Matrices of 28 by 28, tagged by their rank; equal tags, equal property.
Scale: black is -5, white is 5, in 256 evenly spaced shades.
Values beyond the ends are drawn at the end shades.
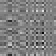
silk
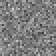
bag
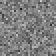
bag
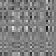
silk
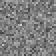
bag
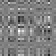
silk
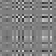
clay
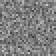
bag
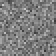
bag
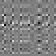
silk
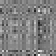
silk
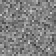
bag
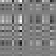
clay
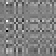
silk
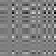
clay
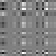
clay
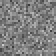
bag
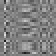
silk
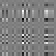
clay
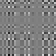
clay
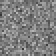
bag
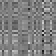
silk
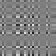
clay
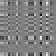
clay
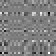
silk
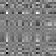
silk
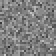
bag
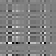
clay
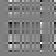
clay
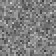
bag
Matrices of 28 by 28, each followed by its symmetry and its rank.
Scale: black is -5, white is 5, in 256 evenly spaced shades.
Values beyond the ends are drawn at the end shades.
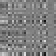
neither, rank two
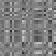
neither, rank two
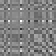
symmetric, rank two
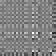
symmetric, rank two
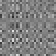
neither, rank two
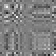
symmetric, rank three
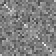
symmetric, full rank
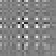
symmetric, rank two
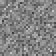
symmetric, full rank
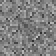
symmetric, full rank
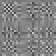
symmetric, rank three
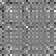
symmetric, rank three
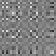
symmetric, rank two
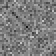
symmetric, full rank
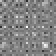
symmetric, rank three
